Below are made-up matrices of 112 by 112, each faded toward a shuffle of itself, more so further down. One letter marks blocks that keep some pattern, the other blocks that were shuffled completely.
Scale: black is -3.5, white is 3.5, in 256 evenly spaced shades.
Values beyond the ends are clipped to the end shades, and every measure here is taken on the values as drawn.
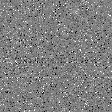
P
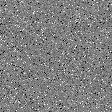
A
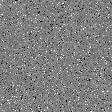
A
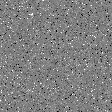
A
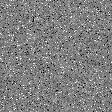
A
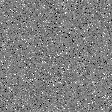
A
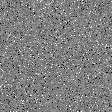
A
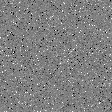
A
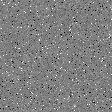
A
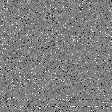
P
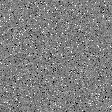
A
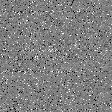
P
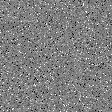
A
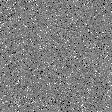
A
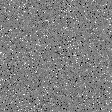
A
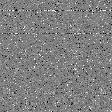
P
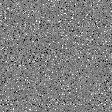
P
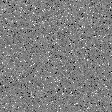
A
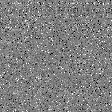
P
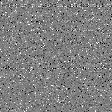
P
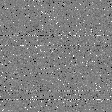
P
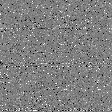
P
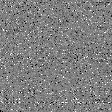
P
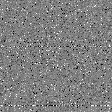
P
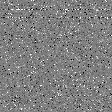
P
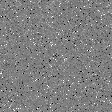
A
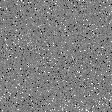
A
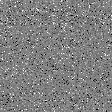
P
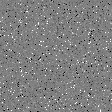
A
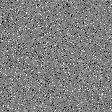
A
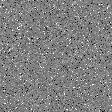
A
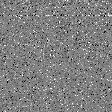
P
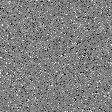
A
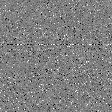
P
